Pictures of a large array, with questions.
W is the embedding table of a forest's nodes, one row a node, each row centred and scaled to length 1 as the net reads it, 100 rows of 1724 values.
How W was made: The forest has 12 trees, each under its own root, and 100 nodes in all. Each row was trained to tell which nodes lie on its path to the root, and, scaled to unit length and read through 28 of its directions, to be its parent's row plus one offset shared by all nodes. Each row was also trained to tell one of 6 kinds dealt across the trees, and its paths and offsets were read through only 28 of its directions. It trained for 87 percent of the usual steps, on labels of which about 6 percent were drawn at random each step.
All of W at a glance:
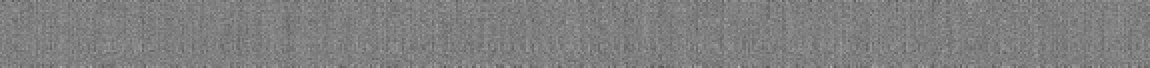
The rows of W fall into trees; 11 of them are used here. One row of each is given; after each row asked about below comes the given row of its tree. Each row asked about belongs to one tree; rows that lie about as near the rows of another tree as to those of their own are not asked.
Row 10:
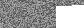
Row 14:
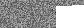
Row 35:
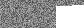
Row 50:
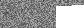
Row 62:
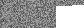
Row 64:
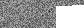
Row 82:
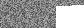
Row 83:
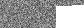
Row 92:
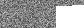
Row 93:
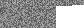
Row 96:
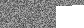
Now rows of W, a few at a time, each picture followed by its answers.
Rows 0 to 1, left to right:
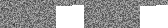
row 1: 93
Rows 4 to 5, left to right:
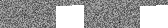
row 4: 82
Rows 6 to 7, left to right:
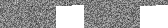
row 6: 93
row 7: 83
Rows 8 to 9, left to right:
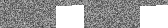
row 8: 82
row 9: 92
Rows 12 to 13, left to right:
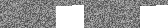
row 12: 92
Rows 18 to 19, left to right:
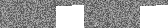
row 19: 82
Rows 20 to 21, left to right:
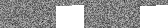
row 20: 82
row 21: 10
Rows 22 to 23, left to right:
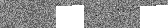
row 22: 92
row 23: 93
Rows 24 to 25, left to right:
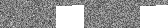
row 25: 50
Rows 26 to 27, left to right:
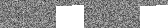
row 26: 93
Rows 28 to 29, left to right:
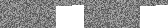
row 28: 92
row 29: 10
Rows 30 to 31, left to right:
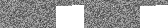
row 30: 10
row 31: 10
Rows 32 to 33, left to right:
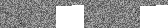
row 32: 93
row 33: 93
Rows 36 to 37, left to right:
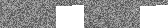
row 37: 92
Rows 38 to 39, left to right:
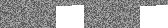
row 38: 82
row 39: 93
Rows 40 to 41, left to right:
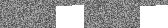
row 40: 10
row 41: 50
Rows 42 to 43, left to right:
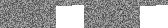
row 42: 82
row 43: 93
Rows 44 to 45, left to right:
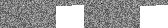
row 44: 93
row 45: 82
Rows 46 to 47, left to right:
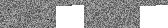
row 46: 93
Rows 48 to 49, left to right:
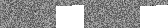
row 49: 82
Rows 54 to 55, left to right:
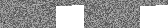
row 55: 50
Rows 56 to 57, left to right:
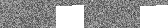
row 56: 92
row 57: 82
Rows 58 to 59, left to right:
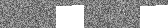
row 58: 82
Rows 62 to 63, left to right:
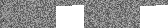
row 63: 82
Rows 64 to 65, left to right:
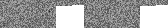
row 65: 10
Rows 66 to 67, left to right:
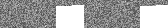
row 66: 10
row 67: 10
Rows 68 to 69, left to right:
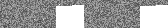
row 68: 10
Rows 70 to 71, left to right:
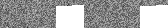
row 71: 96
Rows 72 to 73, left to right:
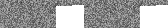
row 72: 10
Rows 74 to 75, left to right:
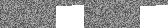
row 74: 10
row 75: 93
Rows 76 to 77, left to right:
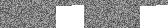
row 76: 93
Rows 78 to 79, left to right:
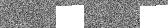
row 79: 92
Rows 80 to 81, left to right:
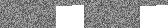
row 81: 62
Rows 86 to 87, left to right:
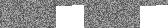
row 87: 82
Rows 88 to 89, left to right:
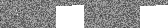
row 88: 92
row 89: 96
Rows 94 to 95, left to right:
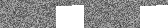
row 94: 10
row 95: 62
